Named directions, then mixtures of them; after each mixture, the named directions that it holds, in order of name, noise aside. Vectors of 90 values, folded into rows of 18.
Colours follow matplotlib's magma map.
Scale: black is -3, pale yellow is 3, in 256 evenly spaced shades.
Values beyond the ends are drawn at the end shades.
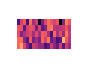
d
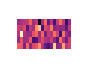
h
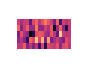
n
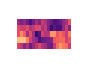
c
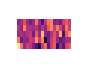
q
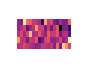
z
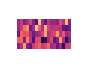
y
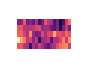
c, d, z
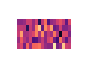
h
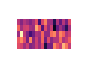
c, h, n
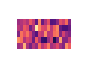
y, z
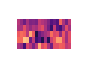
c, d, n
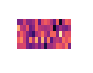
c, d, n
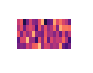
n, q, z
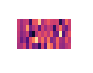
h, n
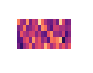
d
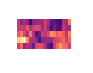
c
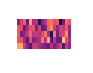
d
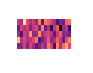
h, z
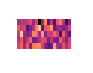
h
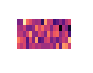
z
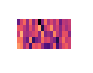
d, h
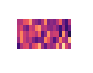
h, q, z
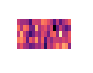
c, n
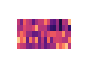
c, n, z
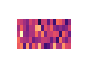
h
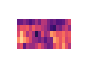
c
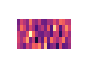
n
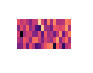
h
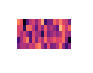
q, z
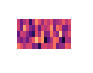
d, n, q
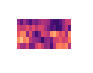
c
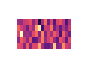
h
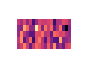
h, n, y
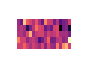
z
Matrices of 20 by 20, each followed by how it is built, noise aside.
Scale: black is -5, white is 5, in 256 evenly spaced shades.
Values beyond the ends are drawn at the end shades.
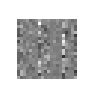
uneven columns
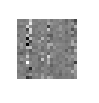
uneven columns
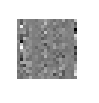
uneven columns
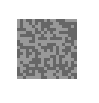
noise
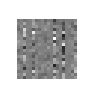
uneven columns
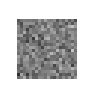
noise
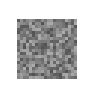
noise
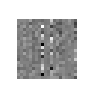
uneven columns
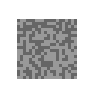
noise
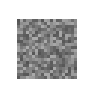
noise
